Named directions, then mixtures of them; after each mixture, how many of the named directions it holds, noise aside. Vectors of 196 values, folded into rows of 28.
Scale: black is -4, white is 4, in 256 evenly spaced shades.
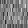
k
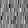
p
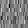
one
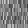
two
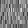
two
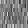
one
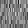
two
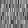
two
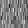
one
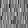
one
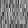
two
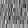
one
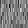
two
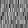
two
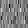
one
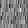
one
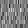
two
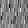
one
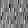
one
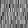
two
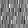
one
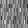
two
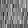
one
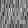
two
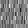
one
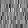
two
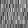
two
